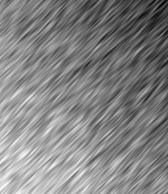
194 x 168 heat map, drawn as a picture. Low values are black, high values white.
Grain: diagonal, up to the right. Ninth with the highest average: bottom left. Slope: up to the bottom left. Average level on the scale: 50%. Odd rows or columns: none. Mirror symmetry: none.
